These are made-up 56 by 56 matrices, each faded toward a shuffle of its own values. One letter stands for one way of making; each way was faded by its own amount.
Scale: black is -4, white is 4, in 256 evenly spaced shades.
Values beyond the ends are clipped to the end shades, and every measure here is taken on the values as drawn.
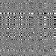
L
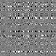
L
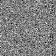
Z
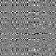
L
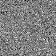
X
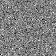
X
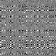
L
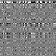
L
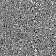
Z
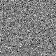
X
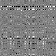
L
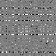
L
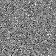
X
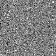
Z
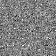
X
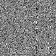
Z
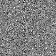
Z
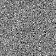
Z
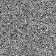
Z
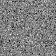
X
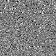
X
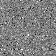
X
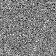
X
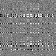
L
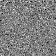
X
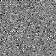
X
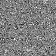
X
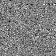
X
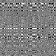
L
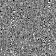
Z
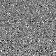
X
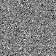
Z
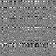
L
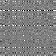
L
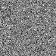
Z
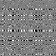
L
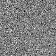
Z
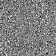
Z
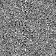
Z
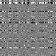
L
